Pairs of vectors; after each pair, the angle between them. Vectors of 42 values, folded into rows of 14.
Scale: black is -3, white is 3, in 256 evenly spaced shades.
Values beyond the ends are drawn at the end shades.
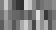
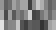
partly opposed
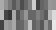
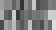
nearly parallel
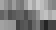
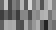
partly aligned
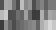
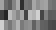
nearly opposite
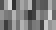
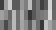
nearly parallel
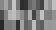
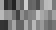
orthogonal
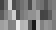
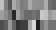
nearly opposite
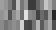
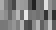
nearly parallel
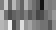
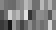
partly opposed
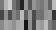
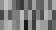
nearly parallel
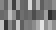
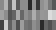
nearly opposite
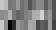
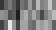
partly opposed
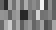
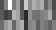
partly aligned
